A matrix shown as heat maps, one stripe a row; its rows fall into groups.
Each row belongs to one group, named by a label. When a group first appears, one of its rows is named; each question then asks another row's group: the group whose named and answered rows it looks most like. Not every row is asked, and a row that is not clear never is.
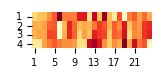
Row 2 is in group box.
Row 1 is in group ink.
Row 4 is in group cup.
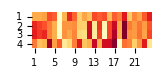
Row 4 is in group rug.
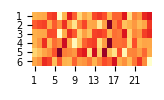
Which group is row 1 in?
box
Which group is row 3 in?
box
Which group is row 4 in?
cup
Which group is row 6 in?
rug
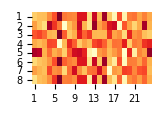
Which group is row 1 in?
ink
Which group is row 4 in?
box
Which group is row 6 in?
ink
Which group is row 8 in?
ink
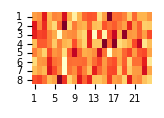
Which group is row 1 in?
cup
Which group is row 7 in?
rug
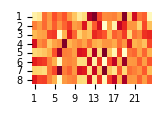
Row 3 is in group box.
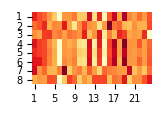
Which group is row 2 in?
cup
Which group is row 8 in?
box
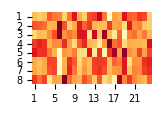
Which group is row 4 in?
cup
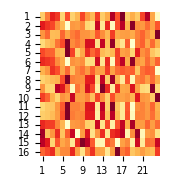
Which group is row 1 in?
rug
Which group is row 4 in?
ink
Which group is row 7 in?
rug
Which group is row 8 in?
ink
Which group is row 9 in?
rug
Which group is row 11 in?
ink
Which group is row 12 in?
ink
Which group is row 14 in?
rug
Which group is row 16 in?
cup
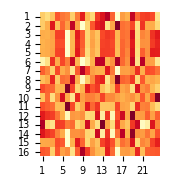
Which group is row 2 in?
cup
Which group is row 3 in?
box
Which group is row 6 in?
cup
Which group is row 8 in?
cup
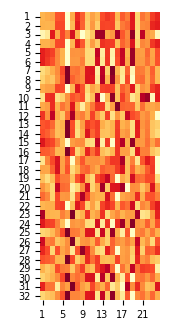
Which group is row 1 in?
box
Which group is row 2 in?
box
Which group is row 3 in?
cup
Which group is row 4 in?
box
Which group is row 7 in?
ink
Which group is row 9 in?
box
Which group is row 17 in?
rug
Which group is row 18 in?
rug
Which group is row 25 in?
ink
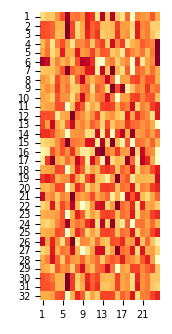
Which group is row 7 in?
ink
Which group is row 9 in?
rug
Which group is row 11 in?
box
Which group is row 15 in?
ink
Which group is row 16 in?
cup
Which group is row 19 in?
cup
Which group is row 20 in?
box
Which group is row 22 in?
cup
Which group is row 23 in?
box
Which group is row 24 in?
ink
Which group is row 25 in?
box
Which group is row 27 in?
cup
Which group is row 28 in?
rug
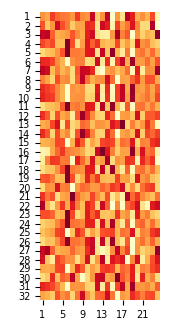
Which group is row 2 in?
rug
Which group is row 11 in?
ink
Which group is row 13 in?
rug
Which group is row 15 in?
box
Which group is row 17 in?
rug
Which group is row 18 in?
ink
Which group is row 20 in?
rug
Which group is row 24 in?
ink
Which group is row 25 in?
box
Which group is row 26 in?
ink
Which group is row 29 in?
box
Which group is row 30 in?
cup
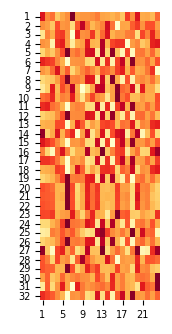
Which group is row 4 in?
rug
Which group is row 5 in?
ink
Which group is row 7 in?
rug
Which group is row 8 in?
ink
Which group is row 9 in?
cup
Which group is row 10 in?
cup
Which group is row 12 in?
ink
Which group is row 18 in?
box
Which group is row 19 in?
ink
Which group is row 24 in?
ink
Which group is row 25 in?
cup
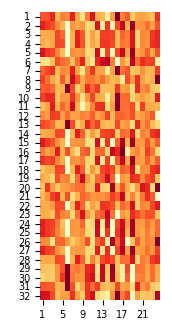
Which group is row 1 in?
cup
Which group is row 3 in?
box
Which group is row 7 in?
cup
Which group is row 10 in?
cup
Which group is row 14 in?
box
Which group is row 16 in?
rug
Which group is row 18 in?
box
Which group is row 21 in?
rug
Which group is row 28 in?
box
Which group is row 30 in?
ink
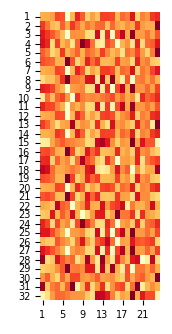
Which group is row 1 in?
box
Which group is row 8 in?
ink
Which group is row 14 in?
box
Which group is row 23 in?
cup
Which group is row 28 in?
rug
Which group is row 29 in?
ink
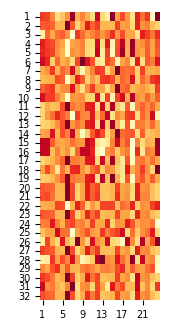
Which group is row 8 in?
box
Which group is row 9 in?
cup
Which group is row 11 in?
ink
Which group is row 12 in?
rug
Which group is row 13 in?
ink
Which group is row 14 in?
cup
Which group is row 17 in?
ink
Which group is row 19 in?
ink
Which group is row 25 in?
rug
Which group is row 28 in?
cup
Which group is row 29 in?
rug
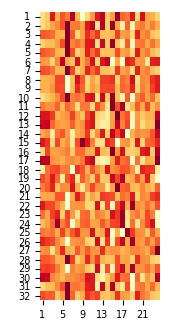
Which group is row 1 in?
cup
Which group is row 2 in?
ink
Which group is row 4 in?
ink
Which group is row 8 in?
box
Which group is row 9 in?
box
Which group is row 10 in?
ink
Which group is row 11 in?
rug
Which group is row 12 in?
cup
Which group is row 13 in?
cup
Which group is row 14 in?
rug
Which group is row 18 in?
rug
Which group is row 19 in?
rug
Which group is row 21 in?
box
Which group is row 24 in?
rug
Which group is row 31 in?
ink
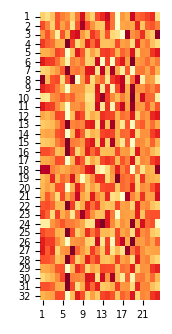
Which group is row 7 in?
ink
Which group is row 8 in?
rug
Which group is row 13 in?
ink
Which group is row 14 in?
box
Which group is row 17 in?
box
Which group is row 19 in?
cup
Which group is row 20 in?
box
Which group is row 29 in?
box
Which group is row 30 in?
ink
